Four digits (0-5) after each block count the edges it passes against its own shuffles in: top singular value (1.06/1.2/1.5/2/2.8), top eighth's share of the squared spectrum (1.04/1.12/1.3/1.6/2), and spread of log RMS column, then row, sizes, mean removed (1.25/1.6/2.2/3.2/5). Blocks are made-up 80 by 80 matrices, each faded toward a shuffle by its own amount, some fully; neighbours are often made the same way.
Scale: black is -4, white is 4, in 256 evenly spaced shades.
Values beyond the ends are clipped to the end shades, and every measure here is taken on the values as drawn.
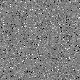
3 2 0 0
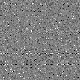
4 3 1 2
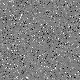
0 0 0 0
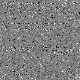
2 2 0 2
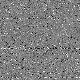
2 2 0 2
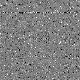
3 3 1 1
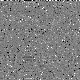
3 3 0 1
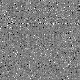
3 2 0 1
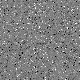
1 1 0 0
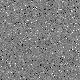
2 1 0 0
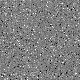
2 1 0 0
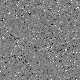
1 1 0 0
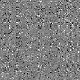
4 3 2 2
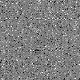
4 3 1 1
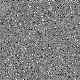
2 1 0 0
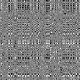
5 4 3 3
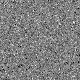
0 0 0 0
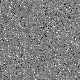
0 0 0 0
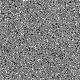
0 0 0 0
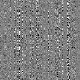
4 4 4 1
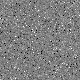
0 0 0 0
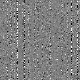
3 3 3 0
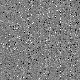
2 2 2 0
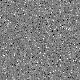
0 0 1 0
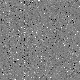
2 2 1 0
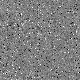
0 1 0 0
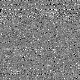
2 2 0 2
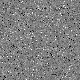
1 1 0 0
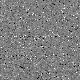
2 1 0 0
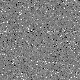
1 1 0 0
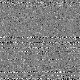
2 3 0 4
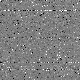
3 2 0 2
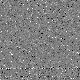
2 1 0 1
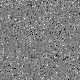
1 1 0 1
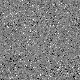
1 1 0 1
